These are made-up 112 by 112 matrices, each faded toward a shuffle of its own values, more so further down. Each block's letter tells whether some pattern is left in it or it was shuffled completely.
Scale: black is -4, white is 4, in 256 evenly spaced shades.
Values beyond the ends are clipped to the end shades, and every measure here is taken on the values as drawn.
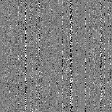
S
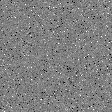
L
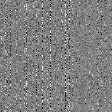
S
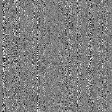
S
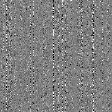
S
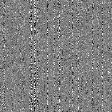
S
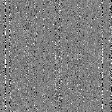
S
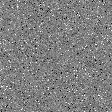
L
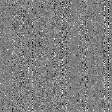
S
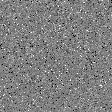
L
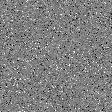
L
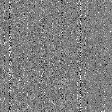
S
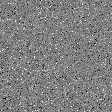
L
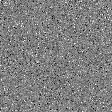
L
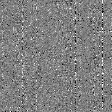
S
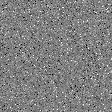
L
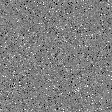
L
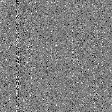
S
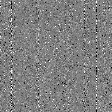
S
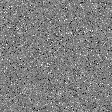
L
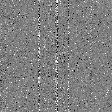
S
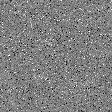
L
